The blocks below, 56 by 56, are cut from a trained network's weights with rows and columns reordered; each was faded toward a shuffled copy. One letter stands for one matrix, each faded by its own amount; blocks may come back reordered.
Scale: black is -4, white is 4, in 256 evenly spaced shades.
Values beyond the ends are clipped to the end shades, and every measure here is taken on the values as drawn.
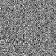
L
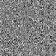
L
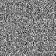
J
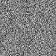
J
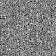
L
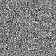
L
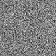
J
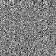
L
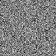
J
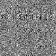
L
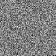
J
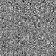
L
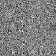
L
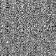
L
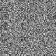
J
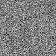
J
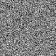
J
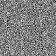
L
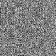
J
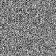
J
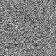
J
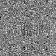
L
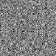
L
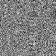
J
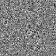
L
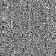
L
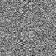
J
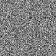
J
